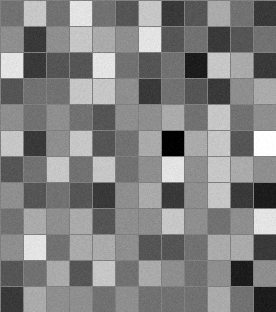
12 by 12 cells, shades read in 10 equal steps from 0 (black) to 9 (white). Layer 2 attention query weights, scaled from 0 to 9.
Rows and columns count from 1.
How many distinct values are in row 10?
6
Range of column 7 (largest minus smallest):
6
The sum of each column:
54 52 57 63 60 54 60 48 48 66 49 50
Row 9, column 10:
4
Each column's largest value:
8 8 7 8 8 5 8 8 6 7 6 9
